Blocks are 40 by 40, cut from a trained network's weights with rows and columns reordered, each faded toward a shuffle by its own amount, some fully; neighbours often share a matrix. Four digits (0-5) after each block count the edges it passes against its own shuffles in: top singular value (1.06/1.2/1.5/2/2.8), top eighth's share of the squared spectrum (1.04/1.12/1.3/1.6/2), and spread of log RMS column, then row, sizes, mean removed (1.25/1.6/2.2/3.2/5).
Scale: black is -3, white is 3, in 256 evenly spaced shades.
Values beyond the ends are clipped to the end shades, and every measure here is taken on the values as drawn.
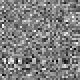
3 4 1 2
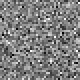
2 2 0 1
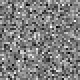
0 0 0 0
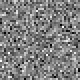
0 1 0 0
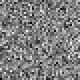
2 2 0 0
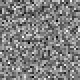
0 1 0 0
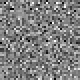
3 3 1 1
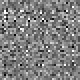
3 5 2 3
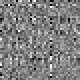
3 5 2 2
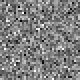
0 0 0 0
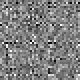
3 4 2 2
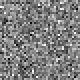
0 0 0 0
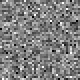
3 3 1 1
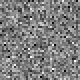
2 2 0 1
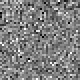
2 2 0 0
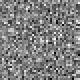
3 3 1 0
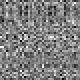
4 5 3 3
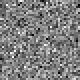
1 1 0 0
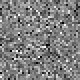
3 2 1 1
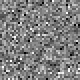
0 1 0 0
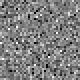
1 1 0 0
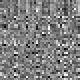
4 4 3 2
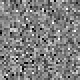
2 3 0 0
